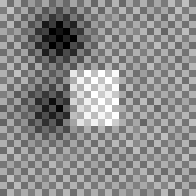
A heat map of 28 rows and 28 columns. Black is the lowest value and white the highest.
Odd patch: higher, in the centre. Ninth with the highest average: centre. Dips: two.
